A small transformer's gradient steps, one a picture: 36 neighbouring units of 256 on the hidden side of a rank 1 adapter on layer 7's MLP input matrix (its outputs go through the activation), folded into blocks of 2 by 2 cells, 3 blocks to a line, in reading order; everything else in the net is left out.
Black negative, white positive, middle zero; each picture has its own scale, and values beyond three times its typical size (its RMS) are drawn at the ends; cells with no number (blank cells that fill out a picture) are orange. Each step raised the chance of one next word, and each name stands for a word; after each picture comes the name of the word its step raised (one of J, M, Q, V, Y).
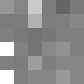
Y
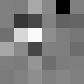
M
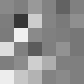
Y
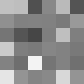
M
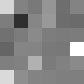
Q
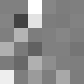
Y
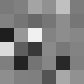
M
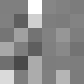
Y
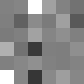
Q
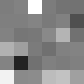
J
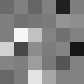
M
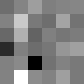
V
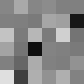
Q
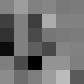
V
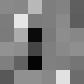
V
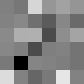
M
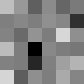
Q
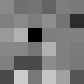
V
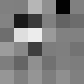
M
